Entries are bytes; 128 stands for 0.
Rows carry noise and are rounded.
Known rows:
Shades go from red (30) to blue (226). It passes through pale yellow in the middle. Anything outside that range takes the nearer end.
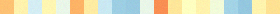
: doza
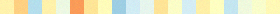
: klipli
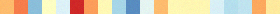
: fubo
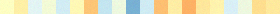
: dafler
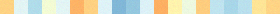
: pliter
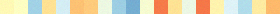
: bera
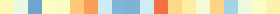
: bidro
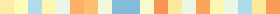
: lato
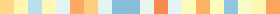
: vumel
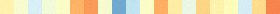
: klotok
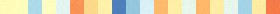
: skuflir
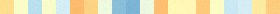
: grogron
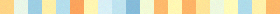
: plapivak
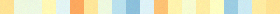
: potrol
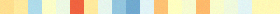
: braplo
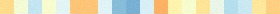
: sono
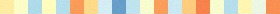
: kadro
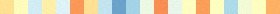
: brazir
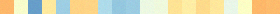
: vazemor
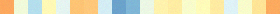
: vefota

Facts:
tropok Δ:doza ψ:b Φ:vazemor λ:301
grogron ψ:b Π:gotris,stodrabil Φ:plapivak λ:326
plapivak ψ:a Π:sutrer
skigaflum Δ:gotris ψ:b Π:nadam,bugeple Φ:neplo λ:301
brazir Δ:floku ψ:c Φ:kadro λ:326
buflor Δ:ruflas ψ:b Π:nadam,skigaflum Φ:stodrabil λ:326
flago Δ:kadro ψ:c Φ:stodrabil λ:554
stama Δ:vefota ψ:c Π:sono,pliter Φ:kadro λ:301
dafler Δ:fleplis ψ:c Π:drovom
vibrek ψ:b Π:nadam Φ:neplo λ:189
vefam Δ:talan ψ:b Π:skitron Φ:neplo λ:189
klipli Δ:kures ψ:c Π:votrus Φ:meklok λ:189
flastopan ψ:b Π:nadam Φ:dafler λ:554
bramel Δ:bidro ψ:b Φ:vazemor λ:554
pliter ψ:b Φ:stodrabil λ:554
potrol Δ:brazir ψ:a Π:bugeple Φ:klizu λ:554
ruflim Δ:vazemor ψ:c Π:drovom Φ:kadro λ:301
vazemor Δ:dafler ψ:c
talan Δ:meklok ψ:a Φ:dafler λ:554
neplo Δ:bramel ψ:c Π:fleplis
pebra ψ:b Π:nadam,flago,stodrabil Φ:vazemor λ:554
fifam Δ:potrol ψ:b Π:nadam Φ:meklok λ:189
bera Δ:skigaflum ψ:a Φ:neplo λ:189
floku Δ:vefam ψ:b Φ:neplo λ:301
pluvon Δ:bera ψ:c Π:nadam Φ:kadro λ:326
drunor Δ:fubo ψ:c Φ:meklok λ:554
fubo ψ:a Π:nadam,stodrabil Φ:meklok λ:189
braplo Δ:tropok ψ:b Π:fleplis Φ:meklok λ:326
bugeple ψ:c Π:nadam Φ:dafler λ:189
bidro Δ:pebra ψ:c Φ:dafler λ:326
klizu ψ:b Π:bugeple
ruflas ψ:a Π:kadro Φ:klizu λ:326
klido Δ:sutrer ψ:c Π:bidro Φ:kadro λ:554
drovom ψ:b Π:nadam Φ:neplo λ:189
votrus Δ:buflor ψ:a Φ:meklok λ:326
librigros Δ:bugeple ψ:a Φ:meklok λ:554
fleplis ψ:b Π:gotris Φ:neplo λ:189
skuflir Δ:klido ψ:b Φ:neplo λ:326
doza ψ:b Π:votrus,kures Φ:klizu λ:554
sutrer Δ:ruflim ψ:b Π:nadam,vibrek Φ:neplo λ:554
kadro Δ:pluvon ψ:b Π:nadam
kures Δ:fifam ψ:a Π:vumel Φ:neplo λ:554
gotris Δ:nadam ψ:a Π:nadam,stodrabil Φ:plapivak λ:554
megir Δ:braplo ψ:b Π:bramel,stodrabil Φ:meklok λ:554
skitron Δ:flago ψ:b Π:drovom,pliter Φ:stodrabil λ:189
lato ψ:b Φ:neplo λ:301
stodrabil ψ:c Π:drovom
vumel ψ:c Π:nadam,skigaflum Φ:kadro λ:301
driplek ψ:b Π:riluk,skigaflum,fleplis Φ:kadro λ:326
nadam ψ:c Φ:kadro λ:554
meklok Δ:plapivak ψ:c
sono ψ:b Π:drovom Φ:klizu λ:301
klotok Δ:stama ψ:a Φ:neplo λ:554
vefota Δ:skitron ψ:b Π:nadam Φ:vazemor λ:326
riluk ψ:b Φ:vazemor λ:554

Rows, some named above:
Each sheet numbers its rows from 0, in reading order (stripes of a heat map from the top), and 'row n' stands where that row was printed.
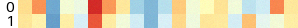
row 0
drunor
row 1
meklok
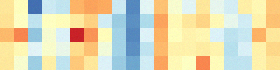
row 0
librigros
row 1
talan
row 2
fubo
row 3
flastopan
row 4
gotris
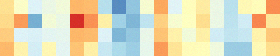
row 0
stama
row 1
drunor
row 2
skitron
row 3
doza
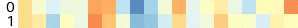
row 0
stama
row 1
megir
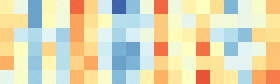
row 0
klido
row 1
votrus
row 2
stodrabil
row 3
nadam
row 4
bramel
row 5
neplo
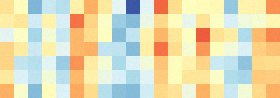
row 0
bugeple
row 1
fifam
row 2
neplo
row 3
fleplis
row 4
stodrabil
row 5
klizu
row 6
riluk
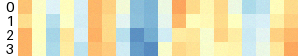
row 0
ruflas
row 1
grogron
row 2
tropok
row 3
pebra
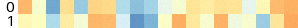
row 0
vazemor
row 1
vefam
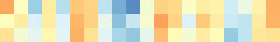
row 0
pebra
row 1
kures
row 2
potrol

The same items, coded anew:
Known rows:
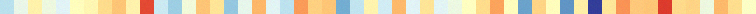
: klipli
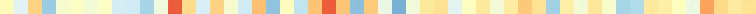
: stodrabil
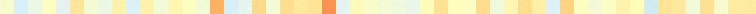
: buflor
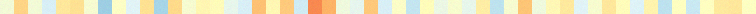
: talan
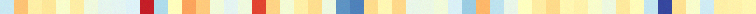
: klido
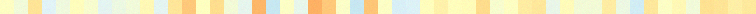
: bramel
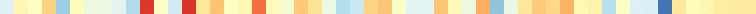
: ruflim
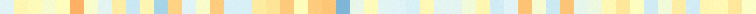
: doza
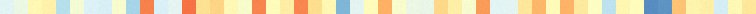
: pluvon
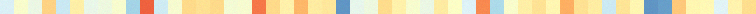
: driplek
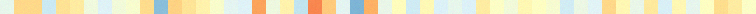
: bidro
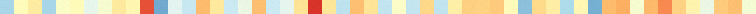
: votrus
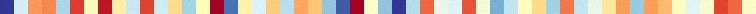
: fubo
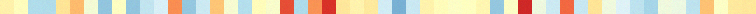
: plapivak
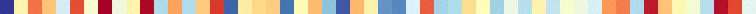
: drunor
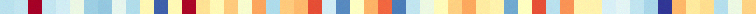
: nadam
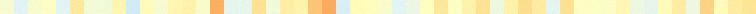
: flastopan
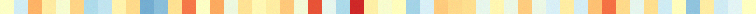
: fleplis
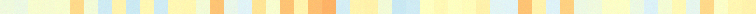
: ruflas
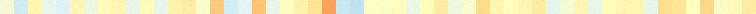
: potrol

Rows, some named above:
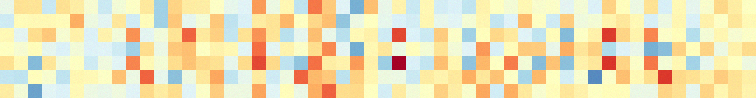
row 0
bidro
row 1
doza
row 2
skuflir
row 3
kadro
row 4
klotok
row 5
fifam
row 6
vefota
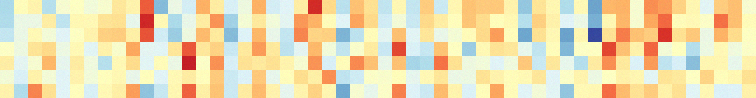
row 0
votrus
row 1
megir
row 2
klipli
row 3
skuflir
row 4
vefam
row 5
potrol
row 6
kures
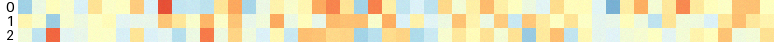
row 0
braplo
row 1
skitron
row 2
gotris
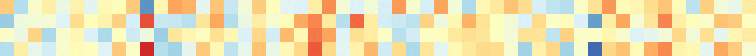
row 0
neplo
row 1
braplo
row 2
bugeple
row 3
librigros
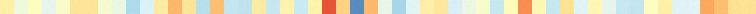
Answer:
dafler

